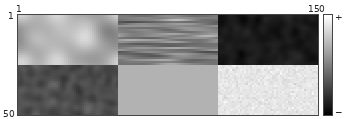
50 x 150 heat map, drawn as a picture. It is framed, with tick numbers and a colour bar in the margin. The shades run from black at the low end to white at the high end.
It is made of 2 by 3 panels. Panel 1,1: high, smooth. Panel 1,2: middling, streaked across. Panel 1,3: very low, blotchy, faint in contrast. Panel 2,1: low, blotchy, faint in contrast. Panel 2,2: high, flat. Panel 2,3: very high, fine-grained, faint in contrast.
